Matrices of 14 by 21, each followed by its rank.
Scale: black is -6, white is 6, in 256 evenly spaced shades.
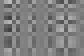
one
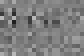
three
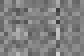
two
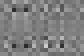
two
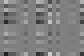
one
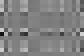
one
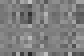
two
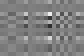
one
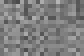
three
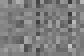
three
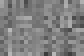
three
